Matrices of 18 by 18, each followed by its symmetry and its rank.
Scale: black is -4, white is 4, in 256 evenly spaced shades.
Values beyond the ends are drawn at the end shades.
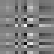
neither, rank one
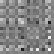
symmetric, rank two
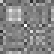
symmetric, rank three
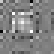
symmetric, rank two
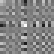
symmetric, rank two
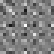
symmetric, rank three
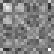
symmetric, rank three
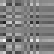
neither, rank one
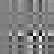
neither, rank one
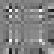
symmetric, rank two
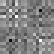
symmetric, rank three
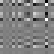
neither, rank one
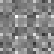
symmetric, rank two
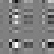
neither, rank one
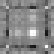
symmetric, rank two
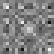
symmetric, rank three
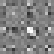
symmetric, rank three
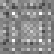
symmetric, rank three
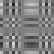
neither, rank one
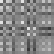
symmetric, rank two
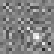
symmetric, rank three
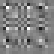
symmetric, rank two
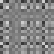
symmetric, rank two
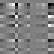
neither, rank one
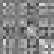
symmetric, rank three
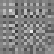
symmetric, rank two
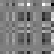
neither, rank one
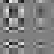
neither, rank one
